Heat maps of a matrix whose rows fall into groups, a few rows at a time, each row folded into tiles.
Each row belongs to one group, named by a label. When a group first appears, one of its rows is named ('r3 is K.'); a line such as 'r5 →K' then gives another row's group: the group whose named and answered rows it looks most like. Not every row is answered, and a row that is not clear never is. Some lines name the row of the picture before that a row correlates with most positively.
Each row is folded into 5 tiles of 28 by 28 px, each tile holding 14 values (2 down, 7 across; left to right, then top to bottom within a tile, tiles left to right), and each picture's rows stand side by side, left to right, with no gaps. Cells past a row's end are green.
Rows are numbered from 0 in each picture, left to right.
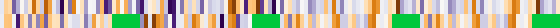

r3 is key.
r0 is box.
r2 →key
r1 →key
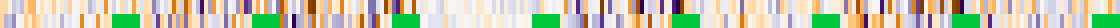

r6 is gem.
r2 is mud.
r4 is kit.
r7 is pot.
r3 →kit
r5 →gem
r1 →box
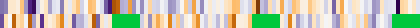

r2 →mud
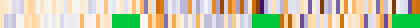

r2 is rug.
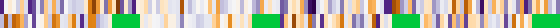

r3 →box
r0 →key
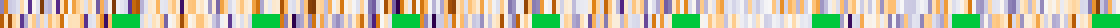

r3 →mud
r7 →key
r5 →gem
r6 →pot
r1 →gem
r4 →box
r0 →rug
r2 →mud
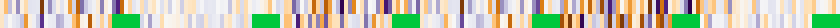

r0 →kit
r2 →box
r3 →kit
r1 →pot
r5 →pot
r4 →rug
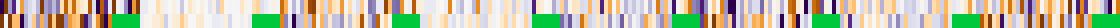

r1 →gem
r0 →rug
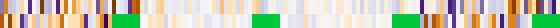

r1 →gem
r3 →key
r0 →rug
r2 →kit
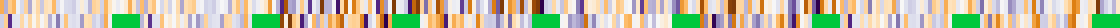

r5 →mud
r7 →key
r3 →gem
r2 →rug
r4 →kit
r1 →pot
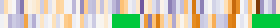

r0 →kit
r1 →key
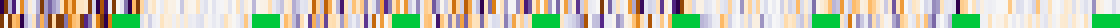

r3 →box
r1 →pot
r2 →box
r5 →pot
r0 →rug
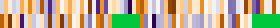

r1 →mud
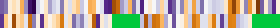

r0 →key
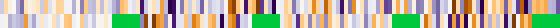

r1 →key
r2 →box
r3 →box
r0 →kit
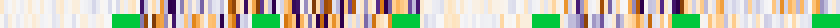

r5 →gem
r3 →mud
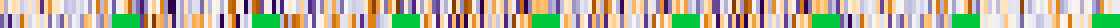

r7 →kit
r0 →pot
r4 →box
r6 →pot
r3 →box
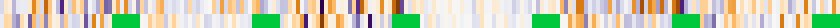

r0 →box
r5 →mud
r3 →mud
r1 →gem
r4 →gem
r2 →gem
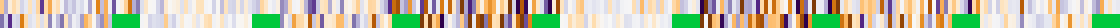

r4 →gem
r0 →pot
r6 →rug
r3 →rug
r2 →key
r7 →kit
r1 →kit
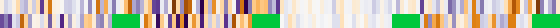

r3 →key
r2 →mud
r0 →pot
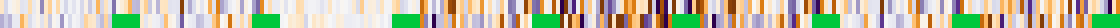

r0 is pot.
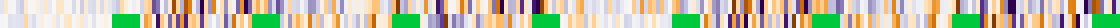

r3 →kit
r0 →kit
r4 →gem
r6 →key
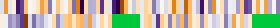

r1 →box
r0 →kit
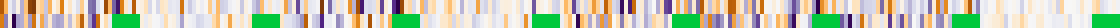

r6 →pot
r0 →mud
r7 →gem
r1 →kit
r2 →kit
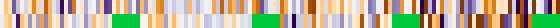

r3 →rug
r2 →mud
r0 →box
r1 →gem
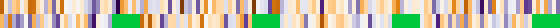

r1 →rug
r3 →box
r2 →gem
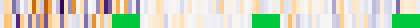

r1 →gem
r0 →box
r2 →mud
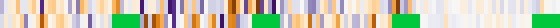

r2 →key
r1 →key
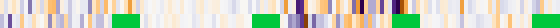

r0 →pot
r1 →mud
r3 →kit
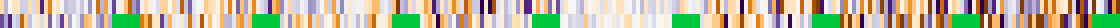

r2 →key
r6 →rug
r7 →rug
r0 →pot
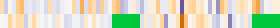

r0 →gem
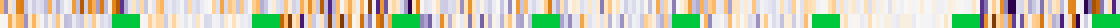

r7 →key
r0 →gem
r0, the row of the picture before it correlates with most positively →0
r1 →gem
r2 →rug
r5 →pot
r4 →pot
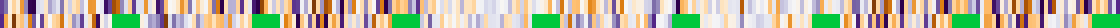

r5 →kit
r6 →box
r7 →box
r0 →key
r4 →mud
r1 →kit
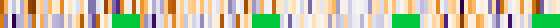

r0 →mud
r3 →gem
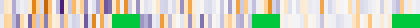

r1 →pot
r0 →box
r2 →kit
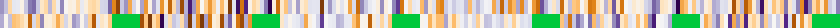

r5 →box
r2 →kit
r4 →mud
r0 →key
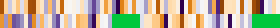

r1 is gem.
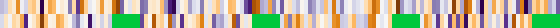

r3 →box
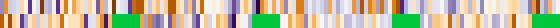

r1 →mud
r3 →key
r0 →rug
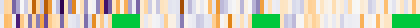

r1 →kit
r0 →box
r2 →mud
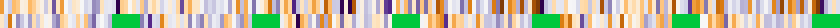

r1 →pot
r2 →box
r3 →gem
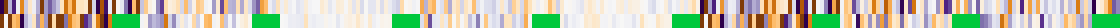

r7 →pot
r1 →kit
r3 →pot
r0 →rug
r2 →kit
